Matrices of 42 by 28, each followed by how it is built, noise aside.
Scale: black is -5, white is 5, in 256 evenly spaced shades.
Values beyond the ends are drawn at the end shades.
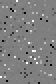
sparse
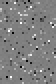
sparse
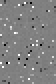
sparse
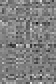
low rank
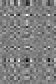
low rank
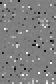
sparse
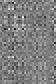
low rank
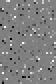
sparse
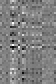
low rank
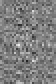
low rank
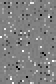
sparse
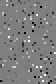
sparse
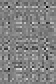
low rank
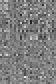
low rank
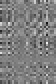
low rank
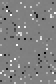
sparse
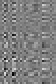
low rank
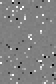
sparse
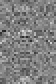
low rank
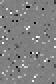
sparse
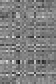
low rank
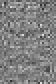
low rank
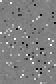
sparse
